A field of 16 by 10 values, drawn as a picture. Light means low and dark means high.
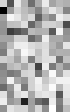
Ninth with the lowest average: bottom right. Average level on the scale: 30%. Odd rows or columns: none. Calmest part: middle left. Ninth with the highest average: top left.
